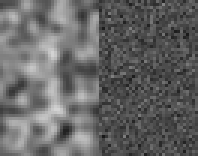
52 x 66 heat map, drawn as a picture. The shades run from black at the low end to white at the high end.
It is made of 1 by 2 panels. Panel 1,1: middling, blotchy, strong in contrast. Panel 1,2: low, fine-grained.
